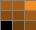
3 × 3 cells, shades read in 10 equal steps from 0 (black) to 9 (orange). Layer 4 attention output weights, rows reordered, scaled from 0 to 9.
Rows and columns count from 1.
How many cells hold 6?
3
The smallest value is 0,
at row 3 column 1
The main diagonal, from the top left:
6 5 5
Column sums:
11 15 20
